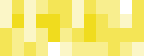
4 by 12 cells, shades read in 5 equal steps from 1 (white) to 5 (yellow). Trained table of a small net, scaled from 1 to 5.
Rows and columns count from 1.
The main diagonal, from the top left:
2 5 2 3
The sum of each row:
36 43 45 35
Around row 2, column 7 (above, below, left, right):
2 4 4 5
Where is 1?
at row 1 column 11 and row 4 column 5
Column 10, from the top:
3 3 4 4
